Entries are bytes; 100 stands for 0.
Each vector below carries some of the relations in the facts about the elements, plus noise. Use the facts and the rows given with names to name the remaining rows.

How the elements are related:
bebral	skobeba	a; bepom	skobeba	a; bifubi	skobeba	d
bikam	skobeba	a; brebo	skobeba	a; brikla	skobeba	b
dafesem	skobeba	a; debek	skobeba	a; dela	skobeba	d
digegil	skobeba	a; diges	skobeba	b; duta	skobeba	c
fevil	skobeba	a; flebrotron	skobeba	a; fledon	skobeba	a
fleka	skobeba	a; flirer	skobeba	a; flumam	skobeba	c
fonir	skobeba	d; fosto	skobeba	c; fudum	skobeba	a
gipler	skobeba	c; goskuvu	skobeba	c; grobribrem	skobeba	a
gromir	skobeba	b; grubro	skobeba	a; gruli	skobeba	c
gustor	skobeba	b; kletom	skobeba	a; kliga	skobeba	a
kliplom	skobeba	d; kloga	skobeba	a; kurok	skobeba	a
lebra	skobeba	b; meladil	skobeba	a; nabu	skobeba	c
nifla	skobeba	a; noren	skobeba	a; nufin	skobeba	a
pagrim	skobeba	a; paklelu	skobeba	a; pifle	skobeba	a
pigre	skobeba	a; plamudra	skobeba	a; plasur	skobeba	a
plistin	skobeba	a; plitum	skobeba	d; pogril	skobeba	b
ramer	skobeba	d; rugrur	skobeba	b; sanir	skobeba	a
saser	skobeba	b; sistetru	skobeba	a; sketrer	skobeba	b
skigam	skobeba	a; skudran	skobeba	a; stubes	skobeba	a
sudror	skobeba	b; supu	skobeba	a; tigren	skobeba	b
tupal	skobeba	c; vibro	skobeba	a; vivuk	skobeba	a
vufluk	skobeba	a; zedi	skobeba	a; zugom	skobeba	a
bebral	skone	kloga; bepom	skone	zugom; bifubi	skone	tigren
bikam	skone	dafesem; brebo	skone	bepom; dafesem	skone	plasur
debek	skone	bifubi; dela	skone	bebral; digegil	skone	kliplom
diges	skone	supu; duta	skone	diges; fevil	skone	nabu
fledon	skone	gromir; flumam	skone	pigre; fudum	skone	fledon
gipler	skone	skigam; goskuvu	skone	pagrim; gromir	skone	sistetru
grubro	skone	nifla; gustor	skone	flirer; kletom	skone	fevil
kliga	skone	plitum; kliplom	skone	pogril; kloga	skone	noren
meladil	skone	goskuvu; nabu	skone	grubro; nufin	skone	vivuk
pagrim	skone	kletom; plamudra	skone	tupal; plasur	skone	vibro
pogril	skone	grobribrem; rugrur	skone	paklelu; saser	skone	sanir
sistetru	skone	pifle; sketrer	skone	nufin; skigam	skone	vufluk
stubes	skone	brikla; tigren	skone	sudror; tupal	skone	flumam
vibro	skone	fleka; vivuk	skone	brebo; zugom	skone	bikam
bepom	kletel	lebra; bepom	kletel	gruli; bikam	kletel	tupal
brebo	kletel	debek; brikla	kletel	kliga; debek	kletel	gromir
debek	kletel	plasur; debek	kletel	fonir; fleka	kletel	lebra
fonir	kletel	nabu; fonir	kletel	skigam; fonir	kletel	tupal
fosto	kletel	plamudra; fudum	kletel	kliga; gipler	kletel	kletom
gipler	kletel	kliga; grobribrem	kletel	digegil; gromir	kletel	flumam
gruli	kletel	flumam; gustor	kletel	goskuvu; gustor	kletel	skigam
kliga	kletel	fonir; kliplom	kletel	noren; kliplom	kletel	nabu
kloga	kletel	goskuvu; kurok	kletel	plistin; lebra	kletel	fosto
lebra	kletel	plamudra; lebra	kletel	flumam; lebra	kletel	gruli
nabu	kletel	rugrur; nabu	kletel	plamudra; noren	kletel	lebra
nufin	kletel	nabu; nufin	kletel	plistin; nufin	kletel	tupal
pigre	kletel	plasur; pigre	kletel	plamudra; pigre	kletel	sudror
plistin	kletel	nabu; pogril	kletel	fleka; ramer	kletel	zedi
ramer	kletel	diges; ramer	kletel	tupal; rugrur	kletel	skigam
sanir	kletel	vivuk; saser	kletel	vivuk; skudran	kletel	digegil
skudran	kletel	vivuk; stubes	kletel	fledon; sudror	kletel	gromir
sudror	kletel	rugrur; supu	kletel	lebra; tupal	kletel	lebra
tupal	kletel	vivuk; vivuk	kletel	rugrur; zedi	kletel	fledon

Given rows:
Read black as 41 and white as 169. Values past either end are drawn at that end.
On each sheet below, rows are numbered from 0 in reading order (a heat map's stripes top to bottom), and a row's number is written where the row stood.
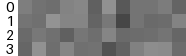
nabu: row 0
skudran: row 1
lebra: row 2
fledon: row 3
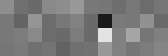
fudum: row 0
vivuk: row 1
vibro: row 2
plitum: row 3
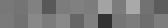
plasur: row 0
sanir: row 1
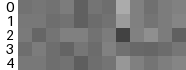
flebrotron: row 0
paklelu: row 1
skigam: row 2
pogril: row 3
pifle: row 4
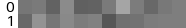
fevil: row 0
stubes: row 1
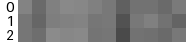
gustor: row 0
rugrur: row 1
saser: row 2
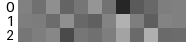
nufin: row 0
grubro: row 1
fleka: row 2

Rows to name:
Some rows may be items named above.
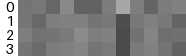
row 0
fevil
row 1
rugrur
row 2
fonir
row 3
rugrur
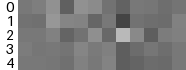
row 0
bikam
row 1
skudran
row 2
zugom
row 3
kurok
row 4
kliplom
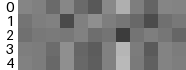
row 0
nifla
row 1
bepom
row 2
tupal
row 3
grubro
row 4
grubro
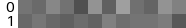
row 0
sketrer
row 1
flumam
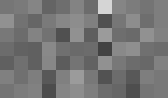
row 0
dafesem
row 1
brikla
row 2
sketrer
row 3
goskuvu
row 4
meladil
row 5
brebo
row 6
bepom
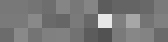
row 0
kliplom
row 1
vibro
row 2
diges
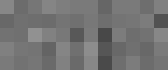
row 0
kloga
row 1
plamudra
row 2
grobribrem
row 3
pigre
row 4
sudror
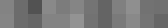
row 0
kletom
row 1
kliga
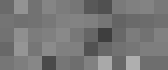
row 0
zedi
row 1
debek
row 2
ramer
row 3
stubes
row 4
fleka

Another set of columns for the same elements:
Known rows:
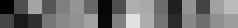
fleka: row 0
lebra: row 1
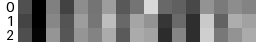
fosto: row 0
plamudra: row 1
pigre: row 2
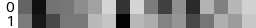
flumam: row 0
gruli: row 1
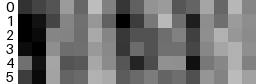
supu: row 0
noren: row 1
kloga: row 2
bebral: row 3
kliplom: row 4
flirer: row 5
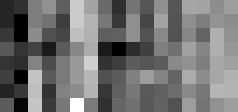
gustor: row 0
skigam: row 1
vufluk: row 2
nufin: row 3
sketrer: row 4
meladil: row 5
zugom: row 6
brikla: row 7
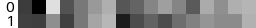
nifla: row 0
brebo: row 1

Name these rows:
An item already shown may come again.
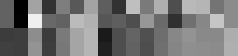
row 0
nabu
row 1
digegil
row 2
brebo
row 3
brebo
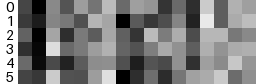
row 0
plamudra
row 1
tupal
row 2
nabu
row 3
goskuvu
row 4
plistin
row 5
vivuk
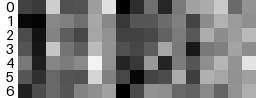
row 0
vivuk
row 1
kloga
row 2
ramer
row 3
pogril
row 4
debek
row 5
fonir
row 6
bepom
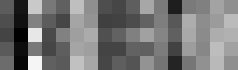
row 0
pogril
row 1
ramer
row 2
kletom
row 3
kurok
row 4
grobribrem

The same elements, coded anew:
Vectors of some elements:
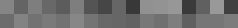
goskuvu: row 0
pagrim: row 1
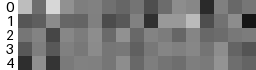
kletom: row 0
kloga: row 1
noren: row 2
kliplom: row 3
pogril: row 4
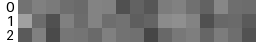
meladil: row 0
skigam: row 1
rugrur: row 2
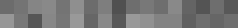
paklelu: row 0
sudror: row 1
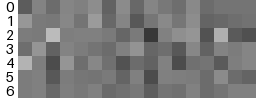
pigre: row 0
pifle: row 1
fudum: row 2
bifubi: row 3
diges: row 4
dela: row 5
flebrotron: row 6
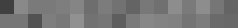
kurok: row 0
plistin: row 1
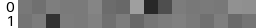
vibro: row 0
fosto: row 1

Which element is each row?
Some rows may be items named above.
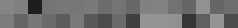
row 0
debek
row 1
goskuvu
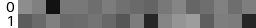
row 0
plamudra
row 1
gustor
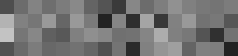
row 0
nufin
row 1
stubes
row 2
digegil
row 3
gustor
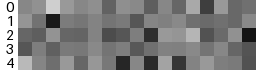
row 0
brikla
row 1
flumam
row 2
kloga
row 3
kliplom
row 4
stubes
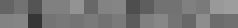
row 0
fleka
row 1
debek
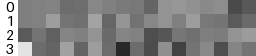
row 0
saser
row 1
sanir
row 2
fleka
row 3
fledon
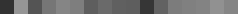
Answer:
bepom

